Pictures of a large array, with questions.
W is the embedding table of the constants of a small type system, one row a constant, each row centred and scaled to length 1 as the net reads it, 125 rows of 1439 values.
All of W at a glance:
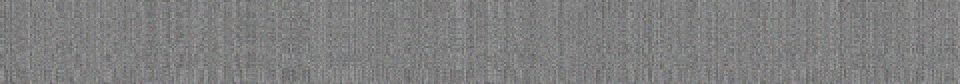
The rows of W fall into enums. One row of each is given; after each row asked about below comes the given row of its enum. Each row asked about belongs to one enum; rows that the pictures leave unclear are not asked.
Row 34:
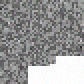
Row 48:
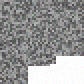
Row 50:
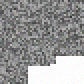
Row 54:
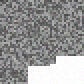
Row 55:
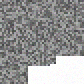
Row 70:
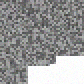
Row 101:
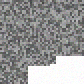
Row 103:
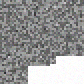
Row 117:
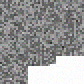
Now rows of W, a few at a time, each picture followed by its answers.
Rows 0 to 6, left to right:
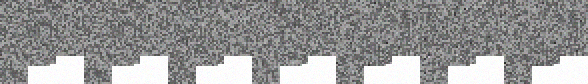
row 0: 54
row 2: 101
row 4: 117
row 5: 103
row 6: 117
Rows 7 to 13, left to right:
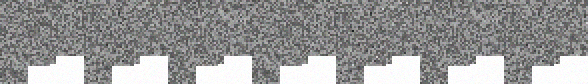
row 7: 54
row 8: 103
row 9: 101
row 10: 54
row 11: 103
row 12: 101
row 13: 103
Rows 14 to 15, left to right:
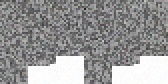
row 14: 70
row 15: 34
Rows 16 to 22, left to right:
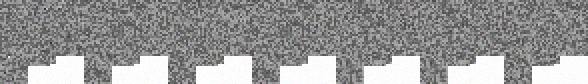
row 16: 103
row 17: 54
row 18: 101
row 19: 54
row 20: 70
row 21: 70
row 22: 48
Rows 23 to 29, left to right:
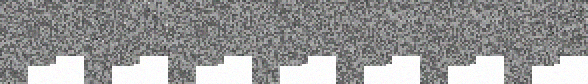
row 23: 54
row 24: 34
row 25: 54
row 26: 70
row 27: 101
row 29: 50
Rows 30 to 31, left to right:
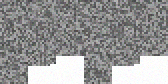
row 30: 55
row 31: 54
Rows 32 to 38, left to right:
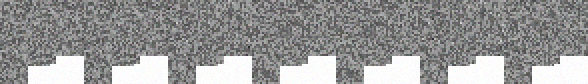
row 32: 48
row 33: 48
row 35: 54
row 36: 54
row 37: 34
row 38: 55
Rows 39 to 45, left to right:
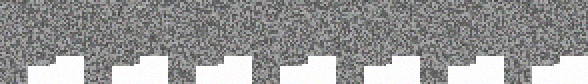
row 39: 70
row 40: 103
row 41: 54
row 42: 48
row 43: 55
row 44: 54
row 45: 70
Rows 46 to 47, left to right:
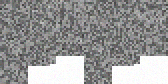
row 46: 34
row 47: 101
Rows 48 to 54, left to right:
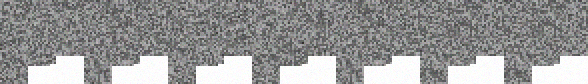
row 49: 70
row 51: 117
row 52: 70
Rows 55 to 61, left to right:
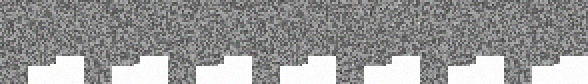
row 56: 70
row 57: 48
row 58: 55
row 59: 103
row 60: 48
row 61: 70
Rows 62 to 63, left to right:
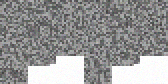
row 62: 54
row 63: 70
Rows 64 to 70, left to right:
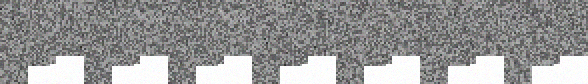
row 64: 34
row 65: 101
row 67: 117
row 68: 48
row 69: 103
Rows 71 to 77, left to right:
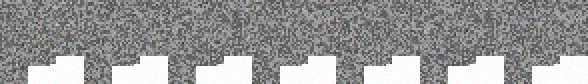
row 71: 103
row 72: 48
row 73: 117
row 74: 101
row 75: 55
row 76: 117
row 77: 101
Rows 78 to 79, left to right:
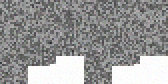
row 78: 117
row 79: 101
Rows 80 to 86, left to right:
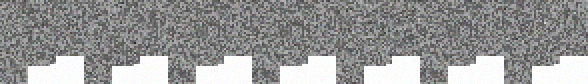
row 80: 70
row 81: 117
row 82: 54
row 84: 50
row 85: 54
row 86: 34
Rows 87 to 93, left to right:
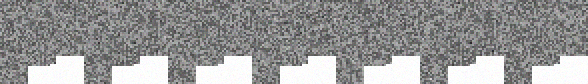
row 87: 55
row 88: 117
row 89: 54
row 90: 50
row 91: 70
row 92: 117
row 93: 101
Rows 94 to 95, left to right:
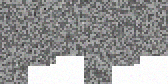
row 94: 103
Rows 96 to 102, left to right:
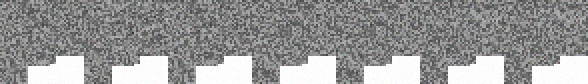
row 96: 70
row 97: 50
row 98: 70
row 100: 54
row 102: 101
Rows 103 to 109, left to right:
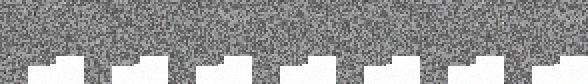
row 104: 70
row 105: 101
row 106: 55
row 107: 55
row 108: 103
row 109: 101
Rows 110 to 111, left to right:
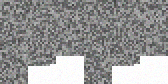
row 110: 48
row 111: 101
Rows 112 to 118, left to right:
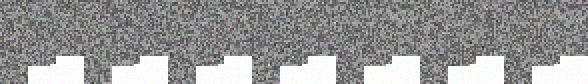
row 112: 55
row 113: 70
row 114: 48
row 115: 103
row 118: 101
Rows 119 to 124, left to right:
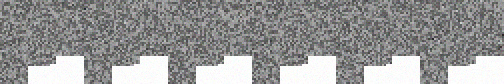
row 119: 48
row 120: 34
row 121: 101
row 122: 48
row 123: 55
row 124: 34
